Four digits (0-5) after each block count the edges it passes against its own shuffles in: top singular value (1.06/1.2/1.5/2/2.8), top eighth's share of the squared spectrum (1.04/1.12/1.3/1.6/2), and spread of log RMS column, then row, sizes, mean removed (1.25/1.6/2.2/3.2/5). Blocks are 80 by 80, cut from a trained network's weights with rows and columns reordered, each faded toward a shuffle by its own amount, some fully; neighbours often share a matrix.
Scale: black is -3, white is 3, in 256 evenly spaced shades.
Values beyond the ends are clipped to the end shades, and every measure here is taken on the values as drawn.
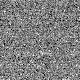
1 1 0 0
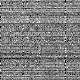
4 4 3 2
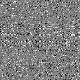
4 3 0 2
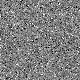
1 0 0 0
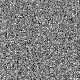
0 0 0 0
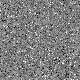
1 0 0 0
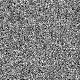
0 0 0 0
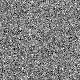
0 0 0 0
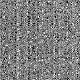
3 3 2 2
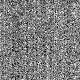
3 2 0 1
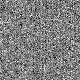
1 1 0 0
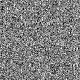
2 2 0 0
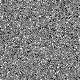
2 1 0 1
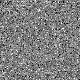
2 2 1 1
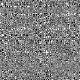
3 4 3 3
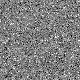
1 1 0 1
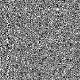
3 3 2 1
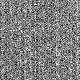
3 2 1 1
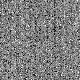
2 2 1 0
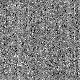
2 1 0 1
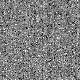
2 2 1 0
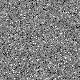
0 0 0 0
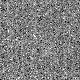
1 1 0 0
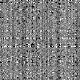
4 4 2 3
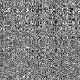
3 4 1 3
